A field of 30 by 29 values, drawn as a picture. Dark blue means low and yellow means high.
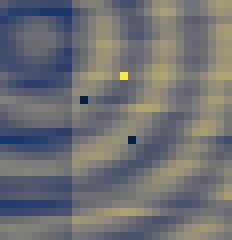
The halves do not mirror each other. The top left is the ninth with the lowest average. The right part is higher, past a seam about 30% of the way across. Three lone cells stand out: one far higher and two far lower than their neighbours. The top right is the ninth with the highest average. Rings spread out from the top left.
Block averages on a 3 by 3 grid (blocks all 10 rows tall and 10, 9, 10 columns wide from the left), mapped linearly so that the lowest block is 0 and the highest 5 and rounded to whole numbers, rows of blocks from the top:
045
144
234
